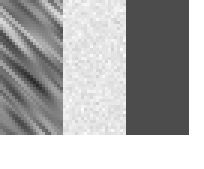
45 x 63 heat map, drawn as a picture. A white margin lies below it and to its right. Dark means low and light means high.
It is made of 1 by 3 panels. Panel 1,1: middling, slanting down to the right, strong in contrast. Panel 1,2: very high, fine-grained, faint in contrast. Panel 1,3: low, flat.
